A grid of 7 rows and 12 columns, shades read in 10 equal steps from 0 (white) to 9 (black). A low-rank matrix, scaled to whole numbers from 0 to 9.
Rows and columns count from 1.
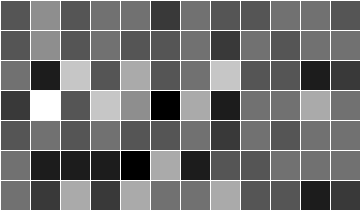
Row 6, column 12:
5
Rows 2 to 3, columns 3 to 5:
6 5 6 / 2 6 3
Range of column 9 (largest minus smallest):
1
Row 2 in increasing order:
4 5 5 5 5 5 6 6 6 6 6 7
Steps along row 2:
down up down up same down up down up down same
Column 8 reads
6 7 2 8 7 6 3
